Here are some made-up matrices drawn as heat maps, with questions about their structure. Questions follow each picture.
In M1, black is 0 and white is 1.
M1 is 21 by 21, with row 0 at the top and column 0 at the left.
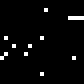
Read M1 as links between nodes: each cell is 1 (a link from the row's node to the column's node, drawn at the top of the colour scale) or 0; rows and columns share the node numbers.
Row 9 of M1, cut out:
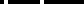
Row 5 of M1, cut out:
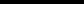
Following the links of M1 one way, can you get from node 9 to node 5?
no
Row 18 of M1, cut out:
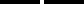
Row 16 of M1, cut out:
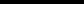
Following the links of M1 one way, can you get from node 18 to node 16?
no
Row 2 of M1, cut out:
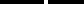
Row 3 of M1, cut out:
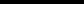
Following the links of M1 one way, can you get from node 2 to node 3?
yes
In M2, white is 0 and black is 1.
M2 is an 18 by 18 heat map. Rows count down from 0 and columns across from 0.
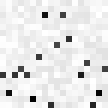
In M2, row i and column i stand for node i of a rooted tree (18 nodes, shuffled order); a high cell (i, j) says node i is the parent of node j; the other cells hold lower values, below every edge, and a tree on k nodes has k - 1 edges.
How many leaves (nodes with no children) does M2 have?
8
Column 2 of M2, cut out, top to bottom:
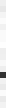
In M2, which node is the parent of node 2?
12
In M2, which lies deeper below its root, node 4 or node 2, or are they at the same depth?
the same depth
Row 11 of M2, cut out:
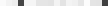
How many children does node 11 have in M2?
2
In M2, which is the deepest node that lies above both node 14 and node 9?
2
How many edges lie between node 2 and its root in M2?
1
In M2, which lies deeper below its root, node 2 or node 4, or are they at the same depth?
the same depth
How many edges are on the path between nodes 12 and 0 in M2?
1
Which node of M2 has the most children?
12
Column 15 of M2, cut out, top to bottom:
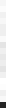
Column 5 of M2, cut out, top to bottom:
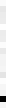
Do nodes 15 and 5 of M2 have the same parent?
no
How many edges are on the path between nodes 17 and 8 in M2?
1
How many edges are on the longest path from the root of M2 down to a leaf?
9
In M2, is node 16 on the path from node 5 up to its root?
yes
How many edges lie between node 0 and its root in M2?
1
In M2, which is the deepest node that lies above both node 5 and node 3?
11
